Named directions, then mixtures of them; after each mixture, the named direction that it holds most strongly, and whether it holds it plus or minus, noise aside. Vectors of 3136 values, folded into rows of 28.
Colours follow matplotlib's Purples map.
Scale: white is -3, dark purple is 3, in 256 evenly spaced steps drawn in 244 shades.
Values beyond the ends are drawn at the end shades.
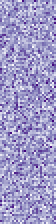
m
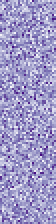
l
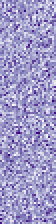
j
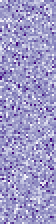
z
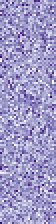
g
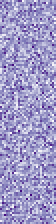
m, minus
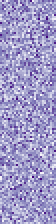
l, minus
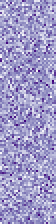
g, minus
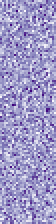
j, minus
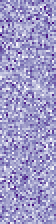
z, minus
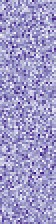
l, plus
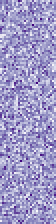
m, minus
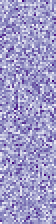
m, plus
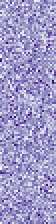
g, minus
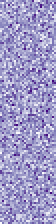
j, minus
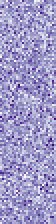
g, minus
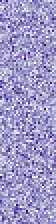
l, plus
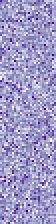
z, minus
